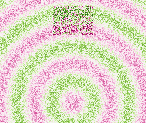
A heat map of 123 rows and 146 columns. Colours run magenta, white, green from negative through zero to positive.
Histogram: bell-shaped. Rings: centred on the bottom middle. Odd patch: rougher, in the top middle. Roughest part: top middle.
